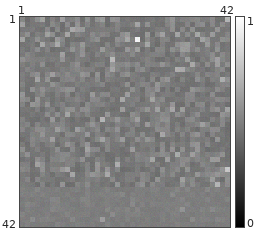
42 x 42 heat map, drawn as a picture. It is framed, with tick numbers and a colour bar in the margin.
Seam: horizontal, 80% of the way down, the bottom part calmer. Grain: fine. Histogram: skewed, a long tail of high values. Stripes: none. Average level on the scale: 50%. Mirror symmetry: none.
